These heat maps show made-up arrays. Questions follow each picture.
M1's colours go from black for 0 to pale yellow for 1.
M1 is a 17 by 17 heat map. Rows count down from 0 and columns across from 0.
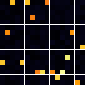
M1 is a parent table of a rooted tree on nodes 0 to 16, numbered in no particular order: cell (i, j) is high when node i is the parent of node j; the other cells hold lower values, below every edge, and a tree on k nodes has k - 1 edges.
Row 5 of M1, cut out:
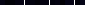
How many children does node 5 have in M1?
0
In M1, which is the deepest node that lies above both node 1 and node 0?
6
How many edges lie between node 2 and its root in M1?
5
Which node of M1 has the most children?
14
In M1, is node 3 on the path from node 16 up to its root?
yes
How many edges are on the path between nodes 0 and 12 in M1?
1
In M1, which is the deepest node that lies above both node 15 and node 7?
14
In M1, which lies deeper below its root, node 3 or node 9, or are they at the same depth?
node 9
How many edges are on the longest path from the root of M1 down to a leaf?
9
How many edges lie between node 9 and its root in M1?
5
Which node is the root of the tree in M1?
3
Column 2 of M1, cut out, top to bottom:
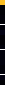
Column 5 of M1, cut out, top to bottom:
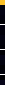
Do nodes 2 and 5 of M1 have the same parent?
yes
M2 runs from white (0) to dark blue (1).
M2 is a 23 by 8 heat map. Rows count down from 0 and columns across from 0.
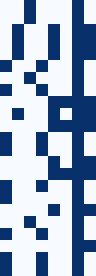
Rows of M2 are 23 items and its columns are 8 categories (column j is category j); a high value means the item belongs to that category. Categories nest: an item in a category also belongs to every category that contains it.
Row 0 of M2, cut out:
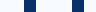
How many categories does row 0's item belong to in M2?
2
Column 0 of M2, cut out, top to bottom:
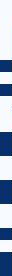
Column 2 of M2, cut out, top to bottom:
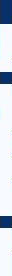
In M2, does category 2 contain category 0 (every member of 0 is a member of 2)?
no
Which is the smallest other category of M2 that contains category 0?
6
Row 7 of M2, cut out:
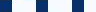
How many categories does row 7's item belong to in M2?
3
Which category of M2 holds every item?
6
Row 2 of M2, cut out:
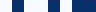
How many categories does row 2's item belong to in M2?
4
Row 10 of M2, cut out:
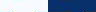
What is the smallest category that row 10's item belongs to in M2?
5
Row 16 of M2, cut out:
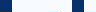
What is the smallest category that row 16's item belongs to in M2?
0
